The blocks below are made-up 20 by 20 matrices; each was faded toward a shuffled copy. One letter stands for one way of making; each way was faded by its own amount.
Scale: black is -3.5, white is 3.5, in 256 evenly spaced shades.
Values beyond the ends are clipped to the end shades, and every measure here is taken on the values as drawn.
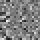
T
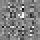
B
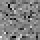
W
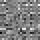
T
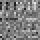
T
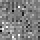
W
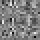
T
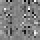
B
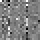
B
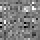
B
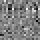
T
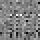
T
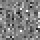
W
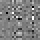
B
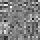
T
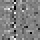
B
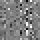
B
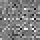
T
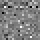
W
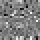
W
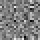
T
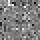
W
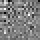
T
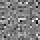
T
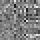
B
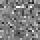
W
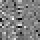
T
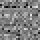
T
